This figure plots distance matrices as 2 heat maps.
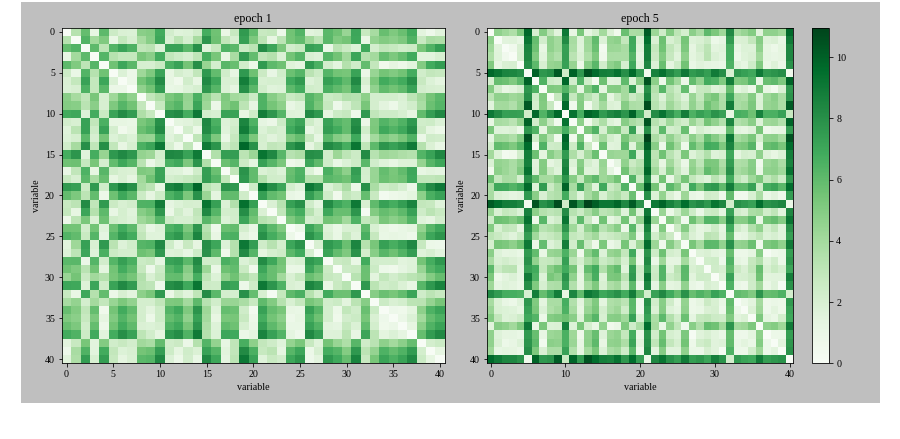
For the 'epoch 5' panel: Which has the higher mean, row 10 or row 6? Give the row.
10
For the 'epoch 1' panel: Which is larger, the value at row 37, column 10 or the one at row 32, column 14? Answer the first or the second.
the second
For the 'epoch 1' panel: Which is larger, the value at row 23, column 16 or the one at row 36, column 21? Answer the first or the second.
the second
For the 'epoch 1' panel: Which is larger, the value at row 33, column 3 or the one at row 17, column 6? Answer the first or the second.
the first
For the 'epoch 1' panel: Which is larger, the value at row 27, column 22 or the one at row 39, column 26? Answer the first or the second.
the first
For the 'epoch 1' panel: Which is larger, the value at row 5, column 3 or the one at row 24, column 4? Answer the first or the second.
the first
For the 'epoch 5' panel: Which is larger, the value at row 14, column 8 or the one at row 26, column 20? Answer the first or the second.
the second
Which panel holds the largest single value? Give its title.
epoch 5
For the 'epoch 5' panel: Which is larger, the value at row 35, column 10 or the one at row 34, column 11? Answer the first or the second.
the first
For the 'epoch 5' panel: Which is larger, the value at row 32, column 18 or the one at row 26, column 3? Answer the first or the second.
the first
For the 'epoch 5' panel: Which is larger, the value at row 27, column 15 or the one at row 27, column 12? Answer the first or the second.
the first
